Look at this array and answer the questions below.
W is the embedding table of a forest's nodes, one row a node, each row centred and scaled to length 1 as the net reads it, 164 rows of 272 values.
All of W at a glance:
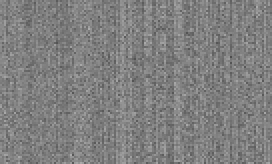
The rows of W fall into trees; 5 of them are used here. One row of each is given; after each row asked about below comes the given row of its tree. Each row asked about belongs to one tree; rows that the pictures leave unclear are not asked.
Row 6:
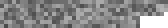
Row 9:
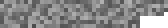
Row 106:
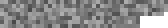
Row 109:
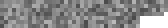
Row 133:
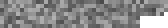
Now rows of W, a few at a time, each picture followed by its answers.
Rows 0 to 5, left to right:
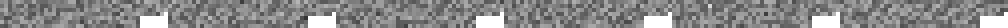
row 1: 9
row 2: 9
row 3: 106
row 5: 9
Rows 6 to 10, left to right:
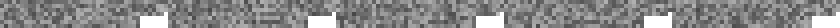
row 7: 6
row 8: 6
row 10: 106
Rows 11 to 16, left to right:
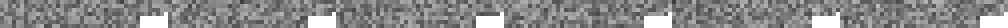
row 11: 106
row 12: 9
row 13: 6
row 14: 133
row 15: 106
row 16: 6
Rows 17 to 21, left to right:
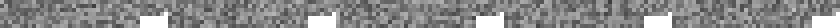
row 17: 6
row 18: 106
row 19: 6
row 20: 133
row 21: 109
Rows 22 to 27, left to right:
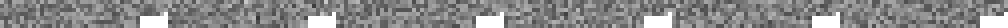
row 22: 6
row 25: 109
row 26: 6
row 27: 9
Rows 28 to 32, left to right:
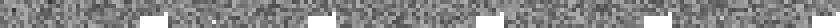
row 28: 109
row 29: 109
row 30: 106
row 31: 109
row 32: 6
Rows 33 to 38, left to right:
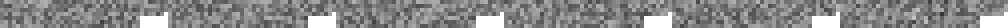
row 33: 9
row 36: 133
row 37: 106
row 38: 133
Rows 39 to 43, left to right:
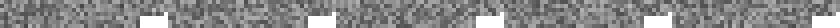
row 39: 6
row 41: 106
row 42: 6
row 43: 6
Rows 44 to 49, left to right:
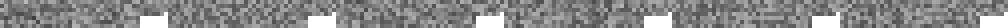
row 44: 6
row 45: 106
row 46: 106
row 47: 133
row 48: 6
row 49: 6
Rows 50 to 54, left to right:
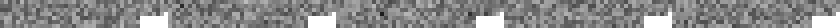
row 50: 106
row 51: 6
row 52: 109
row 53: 9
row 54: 106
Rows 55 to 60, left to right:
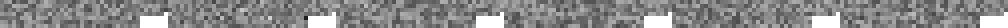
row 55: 9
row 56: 106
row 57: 133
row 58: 133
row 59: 106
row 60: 133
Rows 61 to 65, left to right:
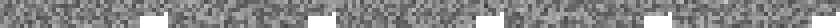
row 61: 106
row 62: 133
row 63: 106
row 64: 133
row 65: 9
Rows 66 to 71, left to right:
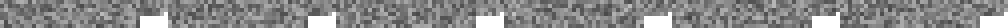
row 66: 6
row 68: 106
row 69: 109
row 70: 9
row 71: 6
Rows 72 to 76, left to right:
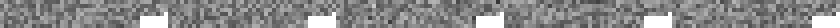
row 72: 6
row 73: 106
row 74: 6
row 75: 133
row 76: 133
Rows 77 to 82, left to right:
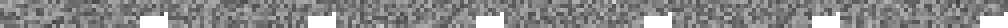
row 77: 133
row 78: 9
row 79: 106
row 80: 106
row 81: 106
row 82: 9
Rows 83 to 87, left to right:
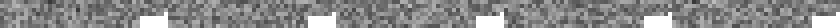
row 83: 109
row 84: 9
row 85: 6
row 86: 133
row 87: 9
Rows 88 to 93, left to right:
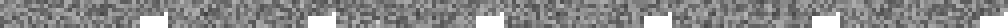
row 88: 109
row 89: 109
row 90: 106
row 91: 6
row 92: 133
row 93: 109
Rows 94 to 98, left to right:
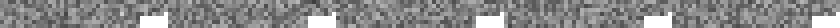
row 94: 106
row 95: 106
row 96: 9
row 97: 6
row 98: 106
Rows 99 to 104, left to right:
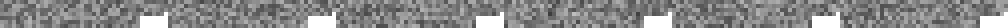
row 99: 9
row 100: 109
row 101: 6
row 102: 109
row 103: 6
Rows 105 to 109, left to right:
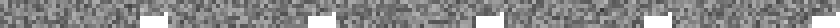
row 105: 106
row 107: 6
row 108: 9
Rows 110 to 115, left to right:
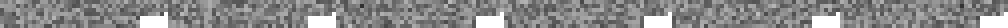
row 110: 133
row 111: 9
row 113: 6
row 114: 9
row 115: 6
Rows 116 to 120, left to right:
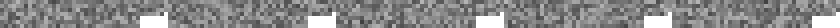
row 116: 133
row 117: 9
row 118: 106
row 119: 6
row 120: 133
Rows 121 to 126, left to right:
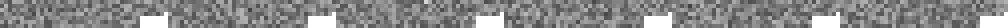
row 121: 6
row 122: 106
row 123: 9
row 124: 133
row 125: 133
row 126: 133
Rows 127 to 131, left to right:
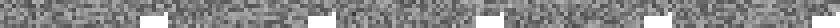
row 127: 6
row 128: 6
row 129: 9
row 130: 106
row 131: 6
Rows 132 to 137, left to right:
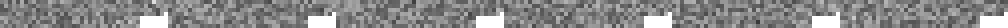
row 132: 106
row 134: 109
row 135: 106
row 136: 6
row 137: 9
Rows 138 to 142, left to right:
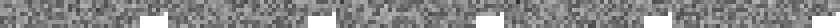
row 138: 109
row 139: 9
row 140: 133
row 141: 9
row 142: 6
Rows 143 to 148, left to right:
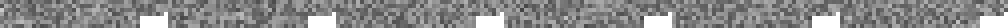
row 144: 133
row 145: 106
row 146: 6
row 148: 106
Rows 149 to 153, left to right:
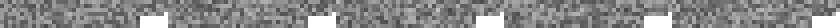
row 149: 6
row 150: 6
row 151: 106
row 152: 133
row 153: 6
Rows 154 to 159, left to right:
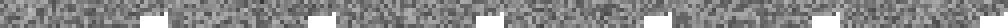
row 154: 133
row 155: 133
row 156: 106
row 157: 109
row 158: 133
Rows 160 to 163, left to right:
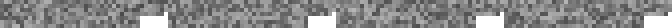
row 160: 9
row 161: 6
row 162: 133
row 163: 133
